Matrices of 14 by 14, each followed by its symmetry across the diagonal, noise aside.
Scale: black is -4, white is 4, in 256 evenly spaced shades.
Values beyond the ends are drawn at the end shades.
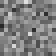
antisymmetric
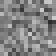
neither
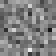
antisymmetric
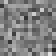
antisymmetric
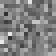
neither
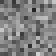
neither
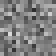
antisymmetric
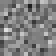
antisymmetric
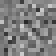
antisymmetric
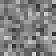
antisymmetric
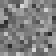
antisymmetric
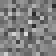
antisymmetric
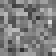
antisymmetric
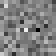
neither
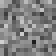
neither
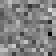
neither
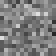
neither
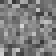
neither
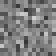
neither
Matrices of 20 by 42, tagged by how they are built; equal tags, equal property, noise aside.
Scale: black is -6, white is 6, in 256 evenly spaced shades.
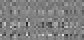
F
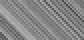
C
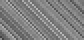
C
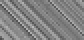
C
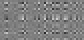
F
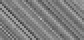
C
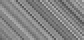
C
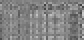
F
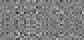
F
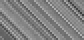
C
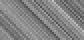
C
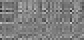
F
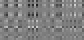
F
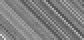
C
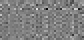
F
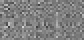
F
